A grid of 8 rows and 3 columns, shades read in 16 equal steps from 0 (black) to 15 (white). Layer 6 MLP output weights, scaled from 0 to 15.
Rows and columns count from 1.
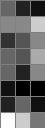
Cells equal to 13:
0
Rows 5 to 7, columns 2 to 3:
2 8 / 0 0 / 6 1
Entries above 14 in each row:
0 0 0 0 0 0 0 1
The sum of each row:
9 28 16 21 16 1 9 34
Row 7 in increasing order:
1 2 6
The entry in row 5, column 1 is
6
